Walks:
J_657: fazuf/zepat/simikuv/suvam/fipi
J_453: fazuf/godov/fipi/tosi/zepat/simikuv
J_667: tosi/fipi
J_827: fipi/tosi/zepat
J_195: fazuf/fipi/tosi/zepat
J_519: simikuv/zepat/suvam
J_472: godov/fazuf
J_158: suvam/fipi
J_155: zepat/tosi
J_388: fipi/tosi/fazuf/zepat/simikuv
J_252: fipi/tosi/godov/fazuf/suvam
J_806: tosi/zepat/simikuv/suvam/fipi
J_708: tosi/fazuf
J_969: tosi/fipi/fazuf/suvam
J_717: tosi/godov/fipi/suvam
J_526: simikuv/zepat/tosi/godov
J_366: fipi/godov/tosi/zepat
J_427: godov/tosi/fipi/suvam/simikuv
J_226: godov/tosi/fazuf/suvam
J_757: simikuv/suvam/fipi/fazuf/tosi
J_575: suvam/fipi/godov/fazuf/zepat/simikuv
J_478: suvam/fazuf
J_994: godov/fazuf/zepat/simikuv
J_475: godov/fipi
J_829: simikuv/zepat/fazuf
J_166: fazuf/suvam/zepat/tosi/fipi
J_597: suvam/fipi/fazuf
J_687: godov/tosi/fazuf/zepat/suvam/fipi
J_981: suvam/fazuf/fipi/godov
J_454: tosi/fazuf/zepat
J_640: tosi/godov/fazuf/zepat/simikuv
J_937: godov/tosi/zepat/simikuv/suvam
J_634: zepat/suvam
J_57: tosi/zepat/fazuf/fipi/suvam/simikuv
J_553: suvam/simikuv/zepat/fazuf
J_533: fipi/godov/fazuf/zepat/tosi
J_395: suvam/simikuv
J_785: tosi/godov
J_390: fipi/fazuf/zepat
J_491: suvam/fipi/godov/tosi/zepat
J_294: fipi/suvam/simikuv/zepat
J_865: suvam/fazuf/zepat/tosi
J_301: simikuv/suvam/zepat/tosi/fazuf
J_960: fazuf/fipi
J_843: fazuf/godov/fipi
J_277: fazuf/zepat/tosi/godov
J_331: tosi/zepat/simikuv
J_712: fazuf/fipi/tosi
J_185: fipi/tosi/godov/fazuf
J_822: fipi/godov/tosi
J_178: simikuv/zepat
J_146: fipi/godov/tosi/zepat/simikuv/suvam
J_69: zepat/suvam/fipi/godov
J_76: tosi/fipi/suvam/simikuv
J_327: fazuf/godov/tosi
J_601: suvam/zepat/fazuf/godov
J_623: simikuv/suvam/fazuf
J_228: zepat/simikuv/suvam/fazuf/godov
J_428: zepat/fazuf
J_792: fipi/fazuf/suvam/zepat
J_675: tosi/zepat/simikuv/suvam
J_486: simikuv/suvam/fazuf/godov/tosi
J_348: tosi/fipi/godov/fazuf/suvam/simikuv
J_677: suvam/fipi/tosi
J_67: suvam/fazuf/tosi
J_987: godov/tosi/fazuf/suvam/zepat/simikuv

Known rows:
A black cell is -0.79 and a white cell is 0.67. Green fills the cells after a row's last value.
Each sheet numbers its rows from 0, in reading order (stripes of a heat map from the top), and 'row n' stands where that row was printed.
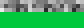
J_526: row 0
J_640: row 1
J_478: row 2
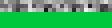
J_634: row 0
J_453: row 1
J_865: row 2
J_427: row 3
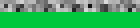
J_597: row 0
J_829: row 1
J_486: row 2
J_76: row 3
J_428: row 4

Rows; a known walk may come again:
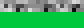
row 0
J_166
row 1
J_228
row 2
J_981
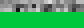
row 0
J_601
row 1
J_158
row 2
J_634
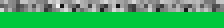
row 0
J_519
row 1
J_623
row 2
J_712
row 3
J_597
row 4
J_76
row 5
J_478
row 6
J_390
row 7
J_301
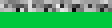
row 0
J_277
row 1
J_453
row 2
J_252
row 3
J_475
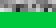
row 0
J_69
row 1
J_454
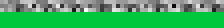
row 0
J_553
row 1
J_708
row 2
J_327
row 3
J_937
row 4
J_366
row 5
J_865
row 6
J_677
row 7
J_486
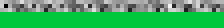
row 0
J_667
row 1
J_960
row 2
J_155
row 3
J_67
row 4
J_792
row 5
J_428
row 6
J_348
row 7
J_195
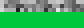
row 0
J_640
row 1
J_829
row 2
J_331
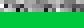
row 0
J_185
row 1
J_994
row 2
J_526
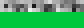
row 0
J_827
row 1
J_427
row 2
J_987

